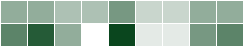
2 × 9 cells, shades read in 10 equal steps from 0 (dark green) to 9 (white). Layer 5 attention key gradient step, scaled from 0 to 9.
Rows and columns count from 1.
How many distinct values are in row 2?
7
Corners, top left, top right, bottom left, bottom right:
5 5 3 3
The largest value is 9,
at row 2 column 4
